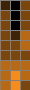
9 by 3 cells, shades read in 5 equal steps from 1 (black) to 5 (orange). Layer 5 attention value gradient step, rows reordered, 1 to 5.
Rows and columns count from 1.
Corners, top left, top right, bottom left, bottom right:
2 3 4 3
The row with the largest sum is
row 8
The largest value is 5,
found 2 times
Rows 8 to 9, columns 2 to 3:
5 4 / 5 3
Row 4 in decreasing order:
4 3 2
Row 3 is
3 1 3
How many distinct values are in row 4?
3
